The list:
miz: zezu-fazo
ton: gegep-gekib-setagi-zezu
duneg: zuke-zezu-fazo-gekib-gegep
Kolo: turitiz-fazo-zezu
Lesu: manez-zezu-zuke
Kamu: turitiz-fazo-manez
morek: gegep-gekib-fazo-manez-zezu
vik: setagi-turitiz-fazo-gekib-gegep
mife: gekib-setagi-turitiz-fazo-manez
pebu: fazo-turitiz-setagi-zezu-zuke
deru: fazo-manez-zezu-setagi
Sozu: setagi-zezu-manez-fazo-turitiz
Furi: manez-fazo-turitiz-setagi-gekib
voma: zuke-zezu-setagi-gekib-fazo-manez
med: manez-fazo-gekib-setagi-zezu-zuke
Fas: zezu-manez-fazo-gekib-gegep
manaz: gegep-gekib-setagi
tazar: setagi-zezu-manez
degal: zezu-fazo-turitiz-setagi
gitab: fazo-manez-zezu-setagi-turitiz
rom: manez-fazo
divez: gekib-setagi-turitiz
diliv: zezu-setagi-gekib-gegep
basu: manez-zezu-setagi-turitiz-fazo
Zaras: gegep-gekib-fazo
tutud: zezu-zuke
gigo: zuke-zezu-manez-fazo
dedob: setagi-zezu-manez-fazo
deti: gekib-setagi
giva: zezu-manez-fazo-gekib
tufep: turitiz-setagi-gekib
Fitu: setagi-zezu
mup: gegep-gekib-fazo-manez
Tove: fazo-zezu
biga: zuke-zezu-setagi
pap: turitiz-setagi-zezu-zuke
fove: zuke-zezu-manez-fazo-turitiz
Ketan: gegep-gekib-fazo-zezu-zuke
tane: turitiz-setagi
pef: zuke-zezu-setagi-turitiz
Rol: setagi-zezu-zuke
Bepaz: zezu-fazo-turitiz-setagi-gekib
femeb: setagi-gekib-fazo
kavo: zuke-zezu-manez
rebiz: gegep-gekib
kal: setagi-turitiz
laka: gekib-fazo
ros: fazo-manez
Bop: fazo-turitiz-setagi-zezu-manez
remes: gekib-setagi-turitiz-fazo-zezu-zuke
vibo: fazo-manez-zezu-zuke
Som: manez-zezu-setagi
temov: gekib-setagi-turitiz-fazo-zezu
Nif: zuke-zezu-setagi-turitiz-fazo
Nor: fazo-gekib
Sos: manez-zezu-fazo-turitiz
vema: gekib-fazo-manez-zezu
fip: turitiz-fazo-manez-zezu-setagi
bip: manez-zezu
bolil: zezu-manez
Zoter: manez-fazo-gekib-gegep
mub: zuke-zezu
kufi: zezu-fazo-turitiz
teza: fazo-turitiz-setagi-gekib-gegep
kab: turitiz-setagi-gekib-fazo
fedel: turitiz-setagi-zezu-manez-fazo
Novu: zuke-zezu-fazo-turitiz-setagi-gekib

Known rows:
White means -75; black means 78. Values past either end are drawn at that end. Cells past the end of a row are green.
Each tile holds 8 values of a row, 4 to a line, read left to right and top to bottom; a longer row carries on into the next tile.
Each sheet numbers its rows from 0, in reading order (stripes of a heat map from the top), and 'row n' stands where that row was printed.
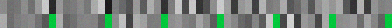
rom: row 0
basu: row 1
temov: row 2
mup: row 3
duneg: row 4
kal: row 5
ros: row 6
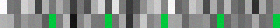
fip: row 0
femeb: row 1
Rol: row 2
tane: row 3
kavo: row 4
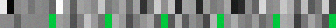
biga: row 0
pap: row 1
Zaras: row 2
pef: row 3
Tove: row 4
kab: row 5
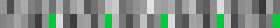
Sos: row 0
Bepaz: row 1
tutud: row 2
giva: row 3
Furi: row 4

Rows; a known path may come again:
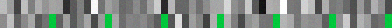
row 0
Kolo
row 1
mub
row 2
rom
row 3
Sozu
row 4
tufep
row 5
fip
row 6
vema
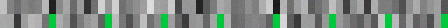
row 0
remes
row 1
Zaras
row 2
tutud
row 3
Novu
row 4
basu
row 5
Bepaz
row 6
duneg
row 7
Zoter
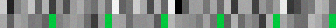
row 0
Som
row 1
Sos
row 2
tane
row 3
deru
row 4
fove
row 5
pebu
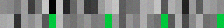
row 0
laka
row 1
Nor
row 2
Lesu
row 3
tazar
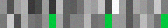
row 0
divez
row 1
med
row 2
pap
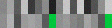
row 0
mife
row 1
mup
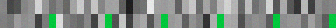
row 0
bip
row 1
Fas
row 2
Fitu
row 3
kufi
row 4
fedel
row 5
ros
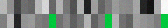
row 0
dedob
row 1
voma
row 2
rebiz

